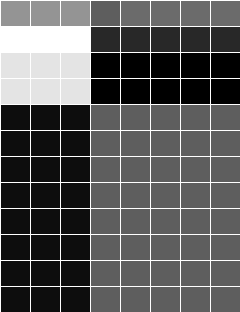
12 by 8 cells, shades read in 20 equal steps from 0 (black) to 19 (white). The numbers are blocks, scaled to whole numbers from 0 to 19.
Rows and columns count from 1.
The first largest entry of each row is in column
1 1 1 1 4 4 4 4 4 4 4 4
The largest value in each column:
19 19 19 7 8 8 8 8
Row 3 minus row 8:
16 16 16 -7 -7 -7 -7 -7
